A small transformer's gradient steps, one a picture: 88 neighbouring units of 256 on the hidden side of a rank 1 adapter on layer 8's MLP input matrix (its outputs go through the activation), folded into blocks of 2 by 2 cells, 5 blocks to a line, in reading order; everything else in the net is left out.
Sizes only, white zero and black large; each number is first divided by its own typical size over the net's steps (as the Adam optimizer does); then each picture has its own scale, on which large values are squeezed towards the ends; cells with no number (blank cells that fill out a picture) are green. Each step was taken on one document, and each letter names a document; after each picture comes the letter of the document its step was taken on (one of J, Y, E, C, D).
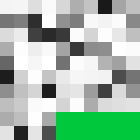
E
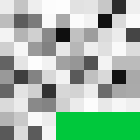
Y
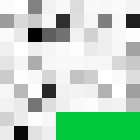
E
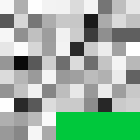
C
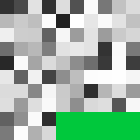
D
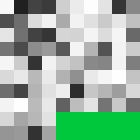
D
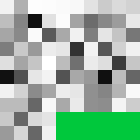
Y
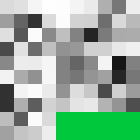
Y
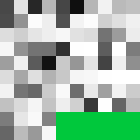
D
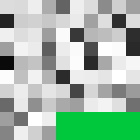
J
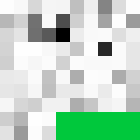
E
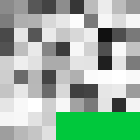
D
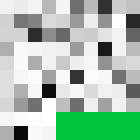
E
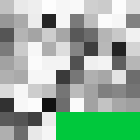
C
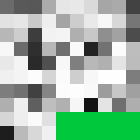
D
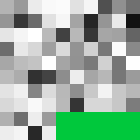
Y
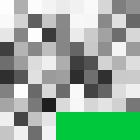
Y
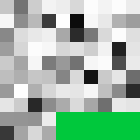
C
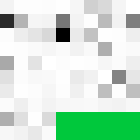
E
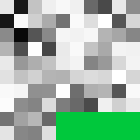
J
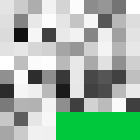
Y
